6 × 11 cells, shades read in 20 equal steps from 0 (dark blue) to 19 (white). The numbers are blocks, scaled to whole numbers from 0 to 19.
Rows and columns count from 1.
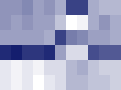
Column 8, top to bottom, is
3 18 9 16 12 13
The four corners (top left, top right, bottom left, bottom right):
10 13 17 15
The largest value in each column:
17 18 17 19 17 16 19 18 14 15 15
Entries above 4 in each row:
9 11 10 5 11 11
